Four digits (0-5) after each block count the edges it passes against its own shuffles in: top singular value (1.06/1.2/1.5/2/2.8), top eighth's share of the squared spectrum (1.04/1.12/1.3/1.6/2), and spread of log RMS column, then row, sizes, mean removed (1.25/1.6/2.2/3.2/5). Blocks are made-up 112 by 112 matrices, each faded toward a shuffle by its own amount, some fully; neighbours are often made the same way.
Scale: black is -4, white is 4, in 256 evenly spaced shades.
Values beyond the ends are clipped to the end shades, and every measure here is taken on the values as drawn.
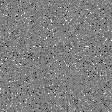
3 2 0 1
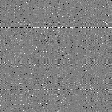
5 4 1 2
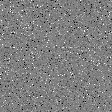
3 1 0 0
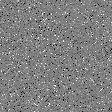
0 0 0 0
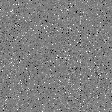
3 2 0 0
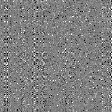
5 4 3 2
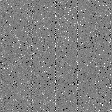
4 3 2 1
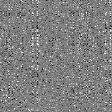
4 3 3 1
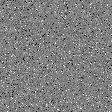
1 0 0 0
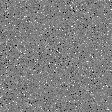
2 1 0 0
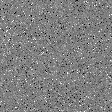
0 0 0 0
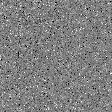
0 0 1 0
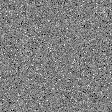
0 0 0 0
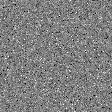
0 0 0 0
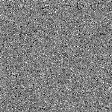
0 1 0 2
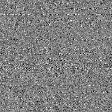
1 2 0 3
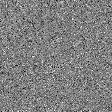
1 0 0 2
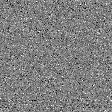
0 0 0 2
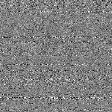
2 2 0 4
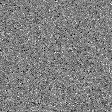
0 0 0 1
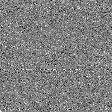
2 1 0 2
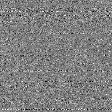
2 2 0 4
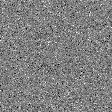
0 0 0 1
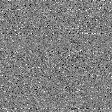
1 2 0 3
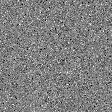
0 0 0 1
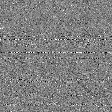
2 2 0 3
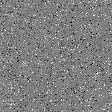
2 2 0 0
